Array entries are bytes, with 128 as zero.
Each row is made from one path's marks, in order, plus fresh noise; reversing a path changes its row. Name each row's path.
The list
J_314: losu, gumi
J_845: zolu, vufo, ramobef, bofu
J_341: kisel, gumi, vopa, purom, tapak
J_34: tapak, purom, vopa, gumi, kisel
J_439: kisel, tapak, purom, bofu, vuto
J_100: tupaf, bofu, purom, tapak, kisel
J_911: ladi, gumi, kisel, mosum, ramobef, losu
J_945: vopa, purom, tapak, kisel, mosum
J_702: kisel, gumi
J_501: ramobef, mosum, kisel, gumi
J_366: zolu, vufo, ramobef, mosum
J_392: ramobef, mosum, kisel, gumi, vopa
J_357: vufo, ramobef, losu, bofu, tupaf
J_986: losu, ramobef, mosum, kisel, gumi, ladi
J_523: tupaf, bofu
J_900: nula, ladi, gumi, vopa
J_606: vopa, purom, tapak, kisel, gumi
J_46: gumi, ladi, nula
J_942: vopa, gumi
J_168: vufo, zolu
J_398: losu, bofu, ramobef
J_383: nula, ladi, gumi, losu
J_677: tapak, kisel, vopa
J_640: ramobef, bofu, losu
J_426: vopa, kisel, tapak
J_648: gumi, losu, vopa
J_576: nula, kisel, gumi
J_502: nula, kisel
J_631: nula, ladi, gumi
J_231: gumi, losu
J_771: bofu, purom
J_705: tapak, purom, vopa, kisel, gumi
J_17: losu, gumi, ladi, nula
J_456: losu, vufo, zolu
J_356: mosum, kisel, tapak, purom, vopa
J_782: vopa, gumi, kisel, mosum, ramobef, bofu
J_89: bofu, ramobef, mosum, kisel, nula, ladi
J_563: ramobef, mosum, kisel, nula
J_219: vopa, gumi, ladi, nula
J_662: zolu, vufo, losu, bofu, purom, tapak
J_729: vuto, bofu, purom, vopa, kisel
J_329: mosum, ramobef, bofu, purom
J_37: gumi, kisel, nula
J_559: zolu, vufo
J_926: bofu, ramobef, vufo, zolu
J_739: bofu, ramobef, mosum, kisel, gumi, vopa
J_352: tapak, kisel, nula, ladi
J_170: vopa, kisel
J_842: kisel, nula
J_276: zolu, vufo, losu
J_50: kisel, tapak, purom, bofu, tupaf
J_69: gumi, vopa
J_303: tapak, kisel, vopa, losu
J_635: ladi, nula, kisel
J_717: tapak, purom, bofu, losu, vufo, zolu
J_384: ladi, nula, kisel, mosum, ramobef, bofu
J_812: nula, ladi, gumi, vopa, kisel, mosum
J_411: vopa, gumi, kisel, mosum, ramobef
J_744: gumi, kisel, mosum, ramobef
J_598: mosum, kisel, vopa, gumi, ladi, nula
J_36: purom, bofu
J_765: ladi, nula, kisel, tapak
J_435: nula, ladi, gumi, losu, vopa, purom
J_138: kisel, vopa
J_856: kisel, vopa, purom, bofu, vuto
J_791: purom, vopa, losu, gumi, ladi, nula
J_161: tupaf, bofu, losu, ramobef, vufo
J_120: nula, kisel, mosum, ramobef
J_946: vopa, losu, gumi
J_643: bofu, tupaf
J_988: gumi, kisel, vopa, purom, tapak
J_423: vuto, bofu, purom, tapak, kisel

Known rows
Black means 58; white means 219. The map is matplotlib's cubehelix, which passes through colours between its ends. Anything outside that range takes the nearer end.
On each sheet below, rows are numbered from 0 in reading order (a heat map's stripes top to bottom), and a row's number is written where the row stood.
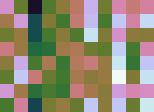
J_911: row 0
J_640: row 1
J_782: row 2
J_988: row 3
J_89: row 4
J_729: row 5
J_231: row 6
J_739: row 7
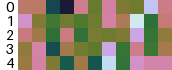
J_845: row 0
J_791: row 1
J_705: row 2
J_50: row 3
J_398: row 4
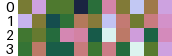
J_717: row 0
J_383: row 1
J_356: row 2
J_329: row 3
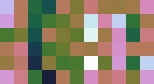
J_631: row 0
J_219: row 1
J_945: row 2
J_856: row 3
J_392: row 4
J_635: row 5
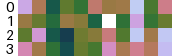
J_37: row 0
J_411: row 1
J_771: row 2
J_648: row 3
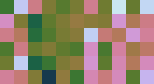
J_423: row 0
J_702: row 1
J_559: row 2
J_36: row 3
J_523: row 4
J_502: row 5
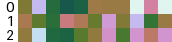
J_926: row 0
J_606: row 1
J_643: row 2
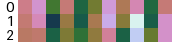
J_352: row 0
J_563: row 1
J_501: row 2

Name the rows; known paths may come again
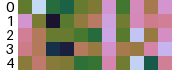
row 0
J_643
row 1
J_911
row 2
J_986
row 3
J_366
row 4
J_34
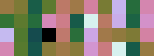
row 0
J_341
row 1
J_356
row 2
J_435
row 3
J_598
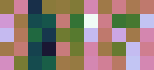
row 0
J_439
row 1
J_900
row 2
J_17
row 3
J_845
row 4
J_276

